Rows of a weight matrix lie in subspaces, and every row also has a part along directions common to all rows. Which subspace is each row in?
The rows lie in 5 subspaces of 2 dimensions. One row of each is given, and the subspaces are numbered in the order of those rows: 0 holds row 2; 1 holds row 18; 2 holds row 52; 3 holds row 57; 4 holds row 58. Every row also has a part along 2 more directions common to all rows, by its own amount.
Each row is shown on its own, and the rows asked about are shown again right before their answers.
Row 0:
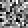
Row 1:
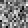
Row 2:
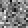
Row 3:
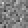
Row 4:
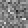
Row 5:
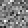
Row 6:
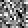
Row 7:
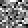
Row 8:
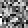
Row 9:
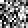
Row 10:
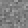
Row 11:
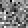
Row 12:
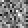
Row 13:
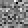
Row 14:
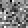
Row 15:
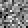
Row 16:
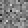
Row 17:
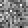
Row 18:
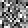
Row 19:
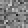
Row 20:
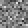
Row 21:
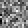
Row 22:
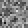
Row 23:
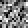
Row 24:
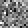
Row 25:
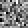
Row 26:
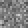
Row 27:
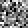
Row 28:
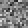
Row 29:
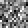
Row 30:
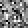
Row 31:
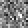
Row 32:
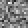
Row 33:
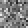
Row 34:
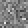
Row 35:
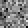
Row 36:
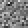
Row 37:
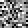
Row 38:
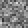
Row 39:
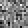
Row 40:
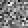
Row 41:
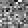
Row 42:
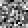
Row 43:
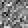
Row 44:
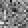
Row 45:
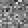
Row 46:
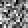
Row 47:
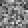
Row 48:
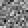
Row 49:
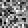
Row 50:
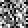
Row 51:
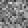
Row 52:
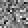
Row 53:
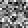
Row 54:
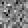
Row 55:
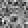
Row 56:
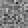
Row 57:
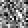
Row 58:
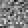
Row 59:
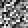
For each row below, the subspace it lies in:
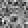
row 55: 2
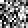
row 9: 1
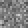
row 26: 3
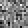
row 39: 3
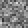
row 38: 2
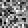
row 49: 2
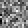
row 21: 2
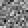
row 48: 4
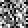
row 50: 3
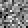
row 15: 0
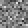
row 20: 4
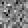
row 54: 1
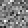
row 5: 4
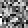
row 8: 2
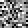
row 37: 3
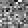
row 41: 4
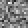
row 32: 2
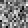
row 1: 1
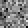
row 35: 0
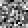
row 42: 4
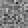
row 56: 4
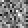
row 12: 3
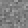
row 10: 4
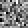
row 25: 0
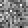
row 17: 3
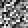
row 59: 1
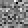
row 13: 4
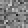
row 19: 1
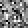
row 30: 3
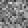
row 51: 2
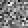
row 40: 1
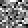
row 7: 4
